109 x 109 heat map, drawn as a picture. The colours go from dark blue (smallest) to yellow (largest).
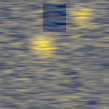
Slope: none. Ninth with the lowest average: top middle. Odd patch: lower, in the top middle. Bumps: two.
